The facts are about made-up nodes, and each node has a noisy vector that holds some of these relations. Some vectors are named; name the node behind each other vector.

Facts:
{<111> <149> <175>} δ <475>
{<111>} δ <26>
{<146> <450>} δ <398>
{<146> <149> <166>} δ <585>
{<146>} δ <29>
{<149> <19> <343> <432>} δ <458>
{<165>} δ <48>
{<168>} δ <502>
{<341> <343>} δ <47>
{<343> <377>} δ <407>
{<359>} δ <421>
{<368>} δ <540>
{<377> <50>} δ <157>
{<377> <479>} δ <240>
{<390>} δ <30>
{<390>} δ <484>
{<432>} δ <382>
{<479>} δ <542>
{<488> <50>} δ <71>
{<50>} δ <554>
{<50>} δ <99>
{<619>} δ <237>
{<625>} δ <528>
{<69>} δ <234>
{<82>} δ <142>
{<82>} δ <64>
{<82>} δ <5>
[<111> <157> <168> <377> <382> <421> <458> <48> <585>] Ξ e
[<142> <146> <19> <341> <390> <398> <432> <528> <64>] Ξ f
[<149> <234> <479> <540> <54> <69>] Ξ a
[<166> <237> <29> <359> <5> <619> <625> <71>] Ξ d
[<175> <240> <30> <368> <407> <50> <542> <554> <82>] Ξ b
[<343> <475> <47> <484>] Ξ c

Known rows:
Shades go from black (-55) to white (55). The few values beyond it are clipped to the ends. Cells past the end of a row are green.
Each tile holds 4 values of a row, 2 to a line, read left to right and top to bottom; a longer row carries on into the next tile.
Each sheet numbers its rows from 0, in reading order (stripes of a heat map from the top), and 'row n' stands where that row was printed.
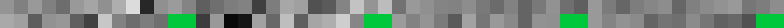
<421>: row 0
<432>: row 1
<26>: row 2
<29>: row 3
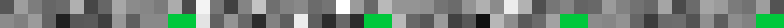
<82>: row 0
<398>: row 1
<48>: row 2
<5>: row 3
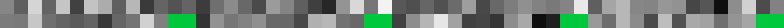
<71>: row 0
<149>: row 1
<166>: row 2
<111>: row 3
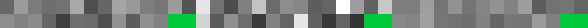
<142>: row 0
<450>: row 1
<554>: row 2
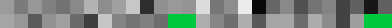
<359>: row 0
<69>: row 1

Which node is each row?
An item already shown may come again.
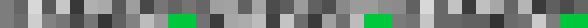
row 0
<50>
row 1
<377>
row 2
<71>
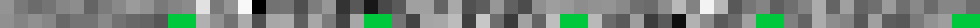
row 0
<29>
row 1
<234>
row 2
<377>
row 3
<48>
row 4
<157>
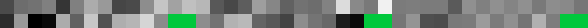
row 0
<458>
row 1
<146>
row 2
<382>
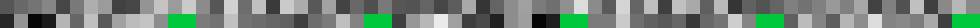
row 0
<19>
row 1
<488>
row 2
<585>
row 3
<71>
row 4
<390>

